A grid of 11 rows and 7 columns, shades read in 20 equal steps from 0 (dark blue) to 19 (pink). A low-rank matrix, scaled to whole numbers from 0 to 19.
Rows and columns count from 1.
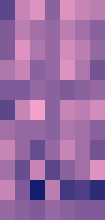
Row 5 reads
9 9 11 10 9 10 11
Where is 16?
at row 3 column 5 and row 6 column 7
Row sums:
94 82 91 87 69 95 79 79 79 49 69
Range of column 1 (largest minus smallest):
9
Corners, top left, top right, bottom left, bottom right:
6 14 11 9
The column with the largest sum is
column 5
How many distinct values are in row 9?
6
